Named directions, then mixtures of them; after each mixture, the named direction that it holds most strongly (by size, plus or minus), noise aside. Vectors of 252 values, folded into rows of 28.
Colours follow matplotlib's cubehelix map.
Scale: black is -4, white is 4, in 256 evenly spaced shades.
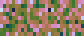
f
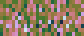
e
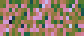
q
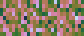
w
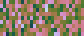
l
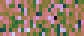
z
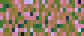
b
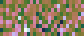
e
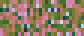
e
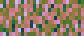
z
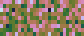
f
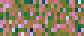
b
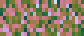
w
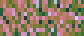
w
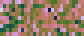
f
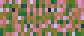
f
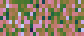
b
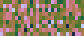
e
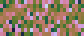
b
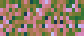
q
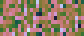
z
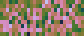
q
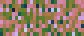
e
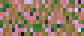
b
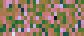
z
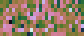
q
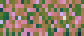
l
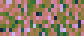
z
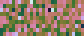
f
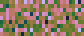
b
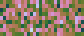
w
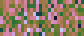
z
